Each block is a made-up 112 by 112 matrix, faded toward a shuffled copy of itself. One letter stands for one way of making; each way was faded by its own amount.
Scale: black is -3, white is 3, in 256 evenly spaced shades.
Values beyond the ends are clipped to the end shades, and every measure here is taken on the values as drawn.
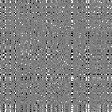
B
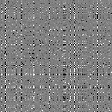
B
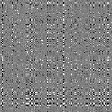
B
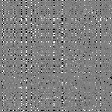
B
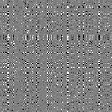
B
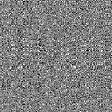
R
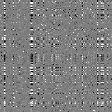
B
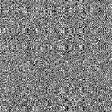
R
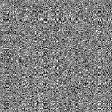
R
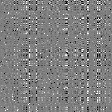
B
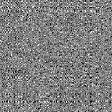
R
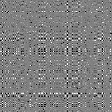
B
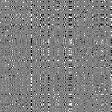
B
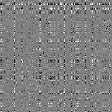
B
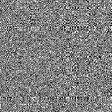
R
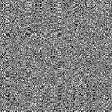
R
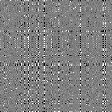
B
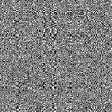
R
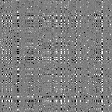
B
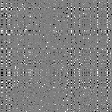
B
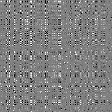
B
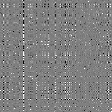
B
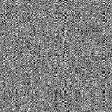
R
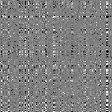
B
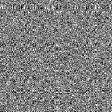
R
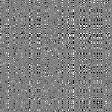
B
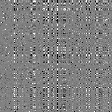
B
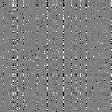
B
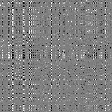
B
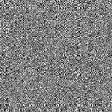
R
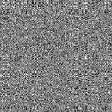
R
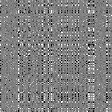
B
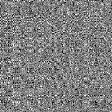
R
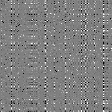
B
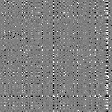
B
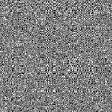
R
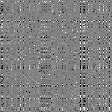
B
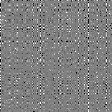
B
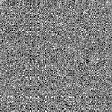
R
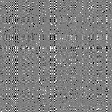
B
